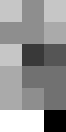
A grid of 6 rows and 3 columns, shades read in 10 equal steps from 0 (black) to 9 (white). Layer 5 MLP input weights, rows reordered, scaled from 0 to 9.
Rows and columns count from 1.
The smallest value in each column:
5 2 0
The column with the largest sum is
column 1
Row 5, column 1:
6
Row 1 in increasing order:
5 7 7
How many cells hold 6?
3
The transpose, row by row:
7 5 7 6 6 9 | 5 5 2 4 5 9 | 7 6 3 4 4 0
